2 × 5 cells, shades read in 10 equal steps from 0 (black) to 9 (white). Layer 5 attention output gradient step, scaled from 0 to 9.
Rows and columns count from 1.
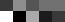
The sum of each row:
18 18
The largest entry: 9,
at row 2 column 1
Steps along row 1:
up down up same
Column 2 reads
5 0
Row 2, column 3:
6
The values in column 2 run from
0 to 5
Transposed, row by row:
2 9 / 5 0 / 3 6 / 4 1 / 4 2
